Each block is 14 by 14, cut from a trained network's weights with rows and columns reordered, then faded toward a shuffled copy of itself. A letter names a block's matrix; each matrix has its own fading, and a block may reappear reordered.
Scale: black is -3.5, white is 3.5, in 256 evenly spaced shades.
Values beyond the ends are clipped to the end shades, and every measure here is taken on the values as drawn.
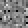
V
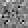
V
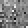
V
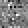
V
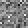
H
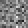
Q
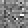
V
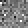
V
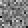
H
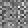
Q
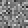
H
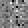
V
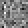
Q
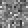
H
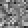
H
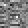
Q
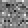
V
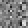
Q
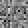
V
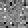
V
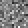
H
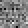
V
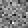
H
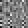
Q
